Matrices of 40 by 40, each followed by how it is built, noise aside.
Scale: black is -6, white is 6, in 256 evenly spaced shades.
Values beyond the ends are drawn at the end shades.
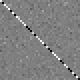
diagonal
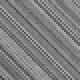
Toeplitz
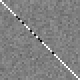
diagonal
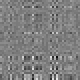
low rank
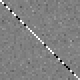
diagonal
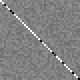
diagonal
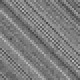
Toeplitz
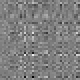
low rank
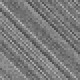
Toeplitz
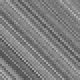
Toeplitz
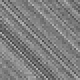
Toeplitz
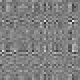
low rank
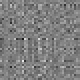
low rank
